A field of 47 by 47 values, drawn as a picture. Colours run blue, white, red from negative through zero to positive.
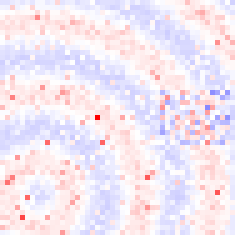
In the middle right lies a patch that is rougher than the rest. The bottom left is the ninth with the highest average. Values change most from cell to cell in the middle right. Overall the values sit about 50% of the way up the scale. Rings spread out from the bottom left. There is no overall slope.
